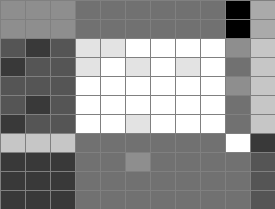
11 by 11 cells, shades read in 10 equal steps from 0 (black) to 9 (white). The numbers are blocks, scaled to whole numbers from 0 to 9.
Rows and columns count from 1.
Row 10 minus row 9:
0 0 0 0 0 -1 0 0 0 0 0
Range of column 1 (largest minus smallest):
5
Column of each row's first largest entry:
11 11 6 5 4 4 4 10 6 4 4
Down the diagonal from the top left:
5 5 3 8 9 9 9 4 4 4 3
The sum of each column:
36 36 38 67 68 68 69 68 69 43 58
